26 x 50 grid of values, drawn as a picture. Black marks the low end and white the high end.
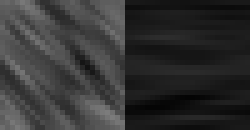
The table splits into one row of 2 panels. Panel 1,1: low, slanting down to the right. Panel 1,2: very low, streaked across, faint in contrast.
